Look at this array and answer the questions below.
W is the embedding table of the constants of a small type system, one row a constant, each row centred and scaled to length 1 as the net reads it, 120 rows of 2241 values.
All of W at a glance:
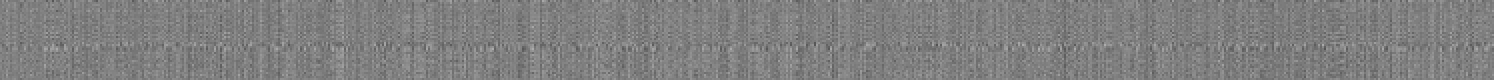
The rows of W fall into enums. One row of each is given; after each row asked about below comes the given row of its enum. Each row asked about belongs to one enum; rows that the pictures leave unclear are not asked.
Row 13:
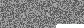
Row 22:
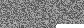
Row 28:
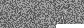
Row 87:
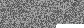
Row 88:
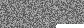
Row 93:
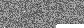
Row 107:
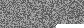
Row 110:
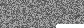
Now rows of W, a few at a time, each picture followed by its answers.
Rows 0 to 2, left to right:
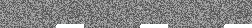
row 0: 107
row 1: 88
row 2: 107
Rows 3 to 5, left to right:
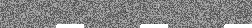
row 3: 13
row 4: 93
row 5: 107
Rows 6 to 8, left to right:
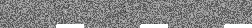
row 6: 28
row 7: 93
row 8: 13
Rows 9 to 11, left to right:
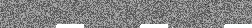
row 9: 13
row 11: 93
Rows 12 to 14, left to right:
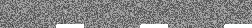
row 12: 28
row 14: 22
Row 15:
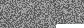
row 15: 28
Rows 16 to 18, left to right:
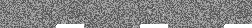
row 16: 107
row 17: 28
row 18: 107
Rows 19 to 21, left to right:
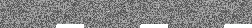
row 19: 87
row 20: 93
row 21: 87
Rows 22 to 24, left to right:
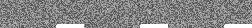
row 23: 28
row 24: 22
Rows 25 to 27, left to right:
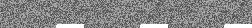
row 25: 13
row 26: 87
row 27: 87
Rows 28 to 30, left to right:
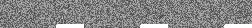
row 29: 110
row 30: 107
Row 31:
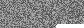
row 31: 107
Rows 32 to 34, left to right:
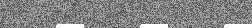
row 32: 87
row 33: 93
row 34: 22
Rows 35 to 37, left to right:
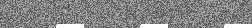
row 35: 28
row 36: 107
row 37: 87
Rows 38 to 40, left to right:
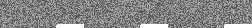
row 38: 110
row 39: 87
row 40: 28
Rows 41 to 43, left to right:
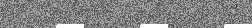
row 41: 13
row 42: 87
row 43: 28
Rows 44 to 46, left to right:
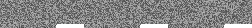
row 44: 22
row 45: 22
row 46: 87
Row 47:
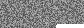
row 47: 88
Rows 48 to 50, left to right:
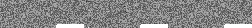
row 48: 13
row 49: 93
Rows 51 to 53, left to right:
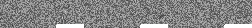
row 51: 28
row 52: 110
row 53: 107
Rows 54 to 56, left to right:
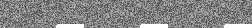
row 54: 93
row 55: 13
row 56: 13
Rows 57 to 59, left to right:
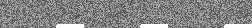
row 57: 110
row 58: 93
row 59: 107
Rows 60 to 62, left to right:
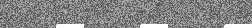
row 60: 28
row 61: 87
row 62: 107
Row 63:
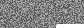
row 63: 28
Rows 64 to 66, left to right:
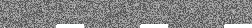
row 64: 93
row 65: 93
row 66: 28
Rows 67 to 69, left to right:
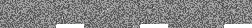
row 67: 28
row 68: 28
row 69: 28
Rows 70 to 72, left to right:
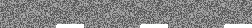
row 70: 13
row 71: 13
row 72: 13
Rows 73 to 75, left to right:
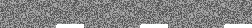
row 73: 13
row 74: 13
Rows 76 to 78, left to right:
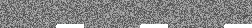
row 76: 88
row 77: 13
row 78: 110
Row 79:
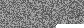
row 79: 107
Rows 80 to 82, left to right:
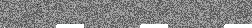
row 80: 93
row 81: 13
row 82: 107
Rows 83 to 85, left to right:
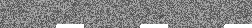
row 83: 87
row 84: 110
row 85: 107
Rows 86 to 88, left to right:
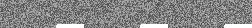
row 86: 13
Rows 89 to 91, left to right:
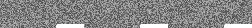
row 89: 22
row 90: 28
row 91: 87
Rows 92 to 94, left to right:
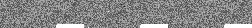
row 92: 87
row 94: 87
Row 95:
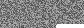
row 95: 22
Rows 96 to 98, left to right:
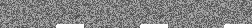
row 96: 110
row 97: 110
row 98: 13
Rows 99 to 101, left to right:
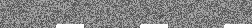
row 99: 87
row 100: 110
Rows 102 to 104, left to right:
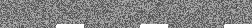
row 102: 22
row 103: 87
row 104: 28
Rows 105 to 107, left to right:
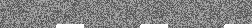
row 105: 87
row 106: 107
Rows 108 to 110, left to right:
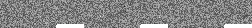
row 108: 88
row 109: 93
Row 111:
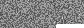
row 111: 28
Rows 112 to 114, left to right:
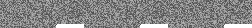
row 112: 107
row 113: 107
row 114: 22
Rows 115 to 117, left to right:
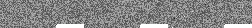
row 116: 87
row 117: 93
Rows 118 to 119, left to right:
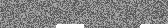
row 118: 13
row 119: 107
